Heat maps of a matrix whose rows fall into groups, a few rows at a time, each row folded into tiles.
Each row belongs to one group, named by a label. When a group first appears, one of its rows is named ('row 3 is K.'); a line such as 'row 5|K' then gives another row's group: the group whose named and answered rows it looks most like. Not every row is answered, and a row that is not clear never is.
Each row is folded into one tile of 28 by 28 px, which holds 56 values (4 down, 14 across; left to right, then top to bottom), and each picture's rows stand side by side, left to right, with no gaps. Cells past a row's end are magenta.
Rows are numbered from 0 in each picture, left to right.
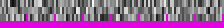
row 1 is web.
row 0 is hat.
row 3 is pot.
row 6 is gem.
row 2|gem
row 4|hat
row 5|pot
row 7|web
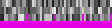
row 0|hat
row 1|hat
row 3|web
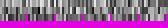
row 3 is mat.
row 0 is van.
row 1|van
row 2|gem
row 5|hat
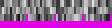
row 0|pot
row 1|mat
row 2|hat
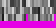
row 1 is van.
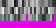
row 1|gem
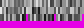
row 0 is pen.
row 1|van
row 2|web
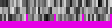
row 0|mat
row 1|pot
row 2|web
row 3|web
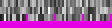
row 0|pen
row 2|pot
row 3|van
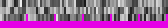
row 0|web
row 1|mat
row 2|mat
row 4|pen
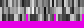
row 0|mat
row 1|pen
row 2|mat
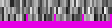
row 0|hat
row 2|pot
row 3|gem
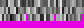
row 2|gem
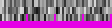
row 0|van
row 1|van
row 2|gem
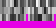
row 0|web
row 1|mat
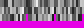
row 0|mat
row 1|hat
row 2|pen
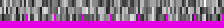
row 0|pen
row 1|web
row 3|web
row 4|hat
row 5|pen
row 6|gem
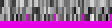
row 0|pot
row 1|van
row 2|gem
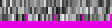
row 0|pen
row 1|gem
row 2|hat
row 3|web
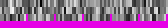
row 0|mat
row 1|hat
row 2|mat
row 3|pen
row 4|gem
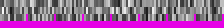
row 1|hat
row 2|pen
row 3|pot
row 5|pen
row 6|hat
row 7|pen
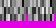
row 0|van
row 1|van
